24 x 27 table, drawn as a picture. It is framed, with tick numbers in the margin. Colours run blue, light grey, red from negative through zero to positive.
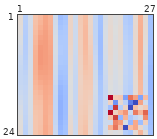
Values change most from cell to cell in the bottom right. The grain runs up and down. An odd patch, rougher than its surroundings, sits in the bottom right. Overall the values sit about 50% of the way up the scale.
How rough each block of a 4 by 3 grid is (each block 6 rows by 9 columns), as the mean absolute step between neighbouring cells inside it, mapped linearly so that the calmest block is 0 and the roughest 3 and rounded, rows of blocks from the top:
000 / 000 / 002 / 003
